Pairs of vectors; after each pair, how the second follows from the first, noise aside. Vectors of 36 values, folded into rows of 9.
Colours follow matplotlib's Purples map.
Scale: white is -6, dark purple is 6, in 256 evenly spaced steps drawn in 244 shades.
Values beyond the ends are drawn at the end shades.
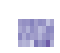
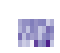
scaled up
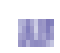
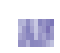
copied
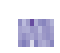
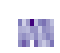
scaled up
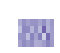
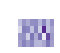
scaled up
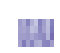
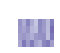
copied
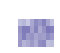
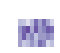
scaled up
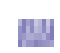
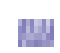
copied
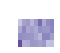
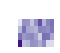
scaled up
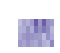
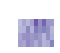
copied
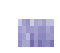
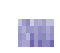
copied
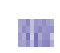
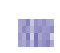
copied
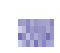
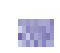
copied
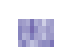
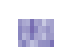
copied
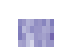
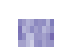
copied
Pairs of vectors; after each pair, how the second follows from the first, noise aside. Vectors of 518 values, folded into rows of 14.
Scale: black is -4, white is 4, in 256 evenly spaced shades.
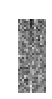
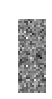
shuffled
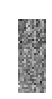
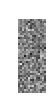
shuffled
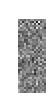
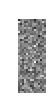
shuffled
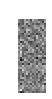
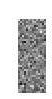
shuffled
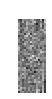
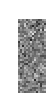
shuffled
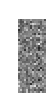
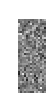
shuffled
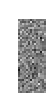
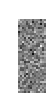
shuffled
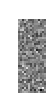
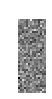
shuffled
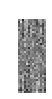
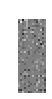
partly zeroed
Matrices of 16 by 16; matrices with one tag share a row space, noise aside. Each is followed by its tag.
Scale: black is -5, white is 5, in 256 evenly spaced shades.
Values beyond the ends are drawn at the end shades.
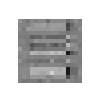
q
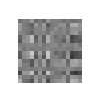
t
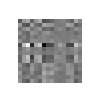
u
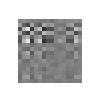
u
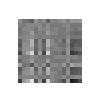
t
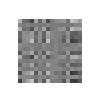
t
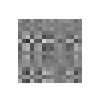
u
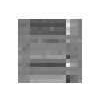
q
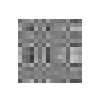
t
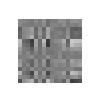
t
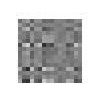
u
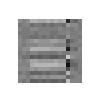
q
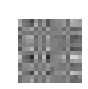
t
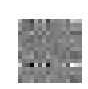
t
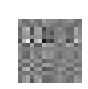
u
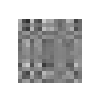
u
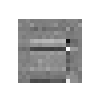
q
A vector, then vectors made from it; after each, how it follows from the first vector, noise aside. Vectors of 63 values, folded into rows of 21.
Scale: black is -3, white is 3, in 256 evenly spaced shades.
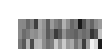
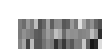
negated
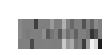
partly zeroed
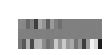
partly zeroed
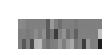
partly zeroed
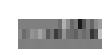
partly zeroed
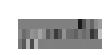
partly zeroed
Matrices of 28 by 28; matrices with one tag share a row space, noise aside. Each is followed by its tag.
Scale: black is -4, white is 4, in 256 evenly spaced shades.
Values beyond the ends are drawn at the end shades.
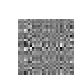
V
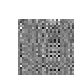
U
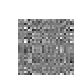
V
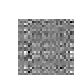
V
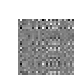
U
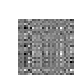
V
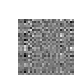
V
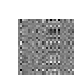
U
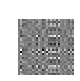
U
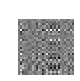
U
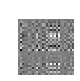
U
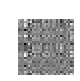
V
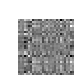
V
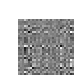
V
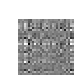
V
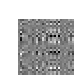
U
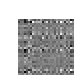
V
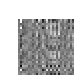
U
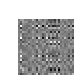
U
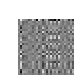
U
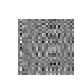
U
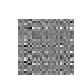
V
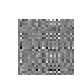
U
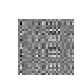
U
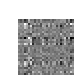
V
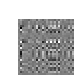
U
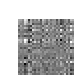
V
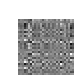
V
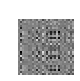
U
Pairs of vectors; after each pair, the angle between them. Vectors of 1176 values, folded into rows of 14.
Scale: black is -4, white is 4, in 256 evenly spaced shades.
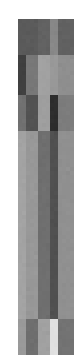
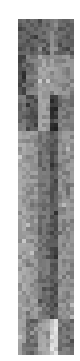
nearly parallel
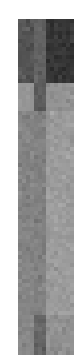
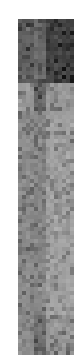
nearly parallel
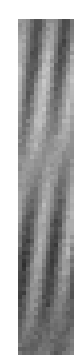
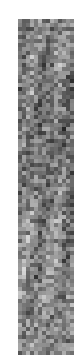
partly opposed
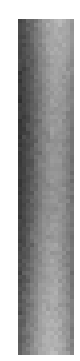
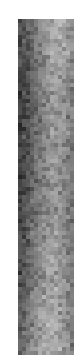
nearly parallel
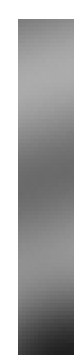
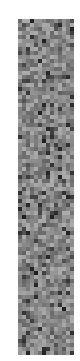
orthogonal
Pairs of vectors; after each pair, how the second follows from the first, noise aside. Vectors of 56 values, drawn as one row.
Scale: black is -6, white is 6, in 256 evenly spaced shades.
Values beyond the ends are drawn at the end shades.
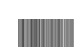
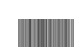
wrapped around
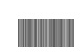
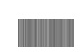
shrunk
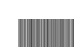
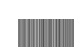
wrapped around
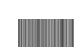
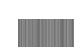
shrunk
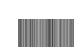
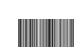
scaled up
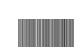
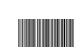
scaled up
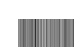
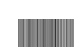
wrapped around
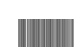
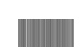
shrunk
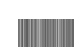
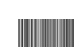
scaled up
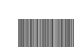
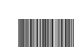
scaled up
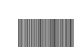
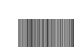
wrapped around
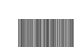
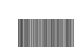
wrapped around
